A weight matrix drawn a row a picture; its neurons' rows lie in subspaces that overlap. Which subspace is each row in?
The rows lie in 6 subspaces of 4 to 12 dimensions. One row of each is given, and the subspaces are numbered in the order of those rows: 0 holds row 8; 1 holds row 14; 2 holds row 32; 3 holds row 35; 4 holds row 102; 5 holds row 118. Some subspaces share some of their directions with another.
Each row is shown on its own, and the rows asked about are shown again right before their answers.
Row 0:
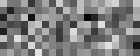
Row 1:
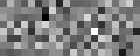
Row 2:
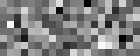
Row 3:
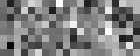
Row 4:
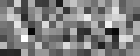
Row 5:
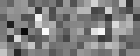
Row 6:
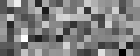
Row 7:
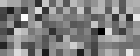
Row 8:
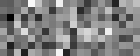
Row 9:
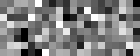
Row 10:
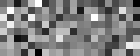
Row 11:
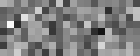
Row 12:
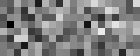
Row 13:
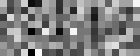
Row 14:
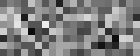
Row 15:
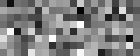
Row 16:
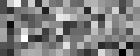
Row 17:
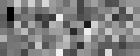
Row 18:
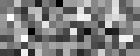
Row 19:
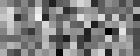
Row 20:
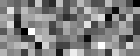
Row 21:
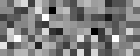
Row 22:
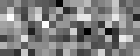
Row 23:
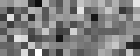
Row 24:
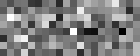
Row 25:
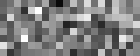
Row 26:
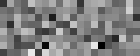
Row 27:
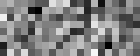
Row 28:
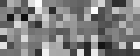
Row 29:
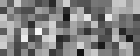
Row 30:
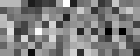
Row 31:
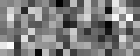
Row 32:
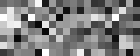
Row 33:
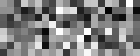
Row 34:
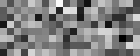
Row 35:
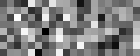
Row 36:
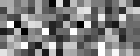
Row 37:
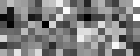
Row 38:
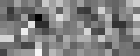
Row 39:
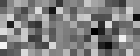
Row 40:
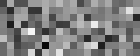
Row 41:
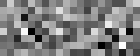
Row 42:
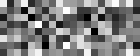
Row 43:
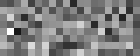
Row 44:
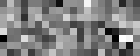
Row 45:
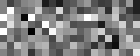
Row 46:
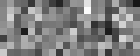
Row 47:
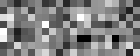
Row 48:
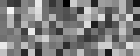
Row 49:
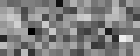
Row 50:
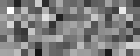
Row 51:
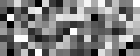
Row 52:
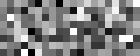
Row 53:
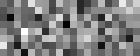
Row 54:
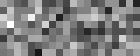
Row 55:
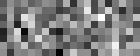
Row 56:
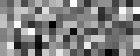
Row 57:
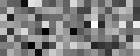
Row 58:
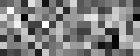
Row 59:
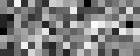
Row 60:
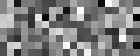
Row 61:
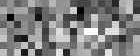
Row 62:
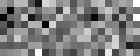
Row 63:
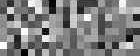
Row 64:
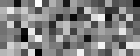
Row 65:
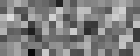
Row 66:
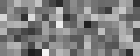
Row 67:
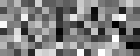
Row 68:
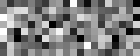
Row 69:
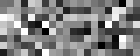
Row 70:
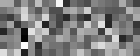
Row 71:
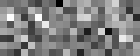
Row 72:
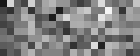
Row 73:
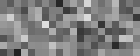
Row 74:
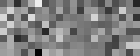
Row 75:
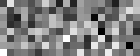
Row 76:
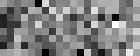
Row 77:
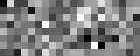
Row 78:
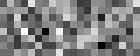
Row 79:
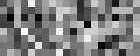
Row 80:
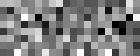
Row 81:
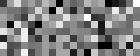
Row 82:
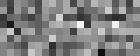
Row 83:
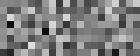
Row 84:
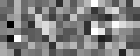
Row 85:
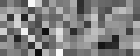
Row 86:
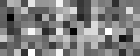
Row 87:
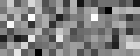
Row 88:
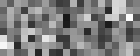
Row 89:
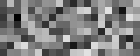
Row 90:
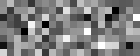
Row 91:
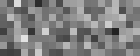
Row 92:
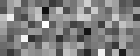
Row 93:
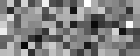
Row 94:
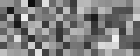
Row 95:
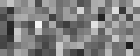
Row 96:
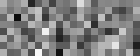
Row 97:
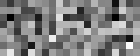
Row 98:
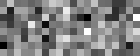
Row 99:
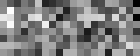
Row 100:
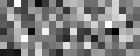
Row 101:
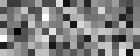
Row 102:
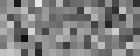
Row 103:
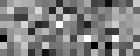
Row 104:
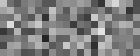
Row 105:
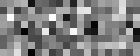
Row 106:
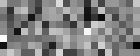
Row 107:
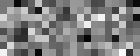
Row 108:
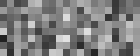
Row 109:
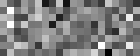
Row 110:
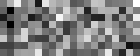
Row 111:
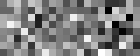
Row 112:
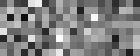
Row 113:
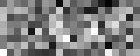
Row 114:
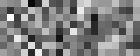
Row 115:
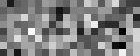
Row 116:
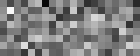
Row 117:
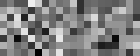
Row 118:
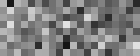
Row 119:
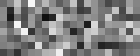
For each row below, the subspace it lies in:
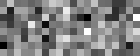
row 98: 0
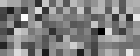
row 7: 2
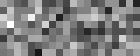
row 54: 2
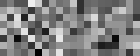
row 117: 1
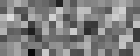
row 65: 3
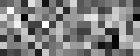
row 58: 4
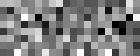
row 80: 2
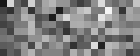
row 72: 5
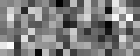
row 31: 0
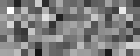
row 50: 3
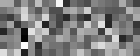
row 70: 2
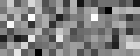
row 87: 2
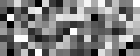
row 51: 0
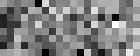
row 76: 2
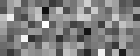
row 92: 1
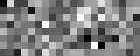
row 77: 5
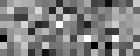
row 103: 5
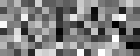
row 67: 2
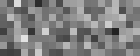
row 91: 4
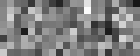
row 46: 0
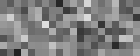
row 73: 3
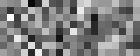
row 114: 4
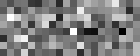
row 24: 3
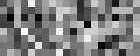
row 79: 2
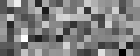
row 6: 1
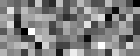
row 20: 1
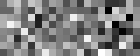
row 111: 2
